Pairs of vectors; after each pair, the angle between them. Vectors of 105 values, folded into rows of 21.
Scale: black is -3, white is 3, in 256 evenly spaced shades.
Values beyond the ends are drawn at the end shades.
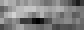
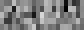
orthogonal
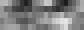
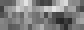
nearly opposite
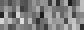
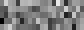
partly opposed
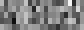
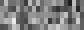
nearly opposite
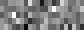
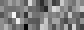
nearly parallel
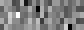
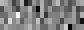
nearly parallel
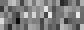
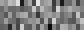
partly aligned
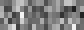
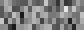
nearly opposite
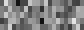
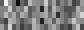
nearly parallel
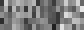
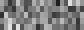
orthogonal
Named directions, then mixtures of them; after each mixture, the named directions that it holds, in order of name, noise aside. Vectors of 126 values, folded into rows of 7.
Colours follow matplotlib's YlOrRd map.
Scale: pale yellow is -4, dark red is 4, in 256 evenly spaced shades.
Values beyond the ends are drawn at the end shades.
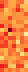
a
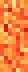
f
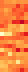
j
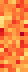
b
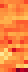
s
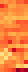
s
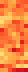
b, s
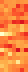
j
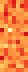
a, f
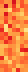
f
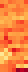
s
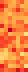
a, s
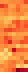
s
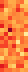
a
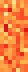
f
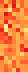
f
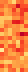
b, j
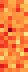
a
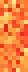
b, f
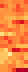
j, s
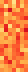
f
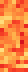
b, s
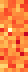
a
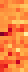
a, j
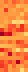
j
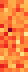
a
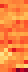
s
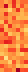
f, s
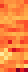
s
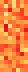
f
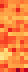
a, s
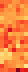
a, s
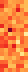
a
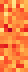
a, f
